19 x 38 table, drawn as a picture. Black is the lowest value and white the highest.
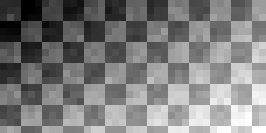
There are no lone odd cells. The ninth with the lowest average is the top left. A checkerboard runs through the table. Values rise toward the bottom right. The ninth with the highest average is the bottom right.
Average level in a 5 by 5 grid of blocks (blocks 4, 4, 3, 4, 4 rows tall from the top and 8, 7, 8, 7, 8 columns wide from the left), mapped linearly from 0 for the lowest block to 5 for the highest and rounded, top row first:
01123
11233
12334
23345
23455
